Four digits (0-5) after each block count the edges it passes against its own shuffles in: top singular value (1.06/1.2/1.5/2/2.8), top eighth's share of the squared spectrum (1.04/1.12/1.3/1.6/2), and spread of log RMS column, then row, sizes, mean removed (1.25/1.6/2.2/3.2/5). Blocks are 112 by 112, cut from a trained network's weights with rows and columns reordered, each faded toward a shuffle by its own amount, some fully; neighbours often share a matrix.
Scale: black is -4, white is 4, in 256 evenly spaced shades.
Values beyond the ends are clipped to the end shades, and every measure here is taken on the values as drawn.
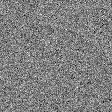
0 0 0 0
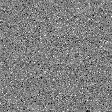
2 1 0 0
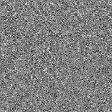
3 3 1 2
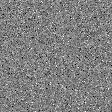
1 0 0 0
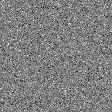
0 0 0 0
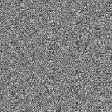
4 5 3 2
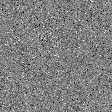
0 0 0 0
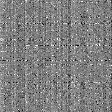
4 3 1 3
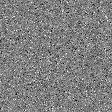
0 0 0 0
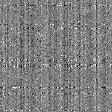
4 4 2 3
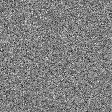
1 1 0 0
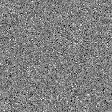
2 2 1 1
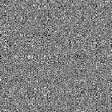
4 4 3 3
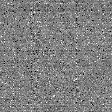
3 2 2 0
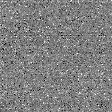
2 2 2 0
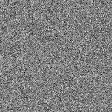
2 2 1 0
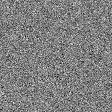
1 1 0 0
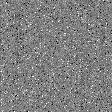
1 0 0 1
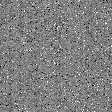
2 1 0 0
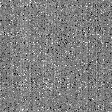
3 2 0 2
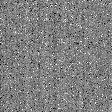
2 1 0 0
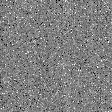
1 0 0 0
